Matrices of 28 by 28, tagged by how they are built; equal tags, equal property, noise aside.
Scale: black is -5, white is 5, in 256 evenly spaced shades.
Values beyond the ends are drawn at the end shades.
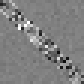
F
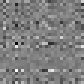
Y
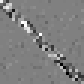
F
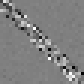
F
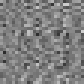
Y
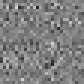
Y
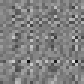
Y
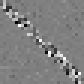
F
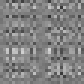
Y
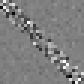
F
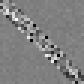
F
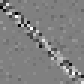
F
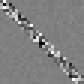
F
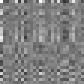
Y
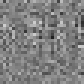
Y
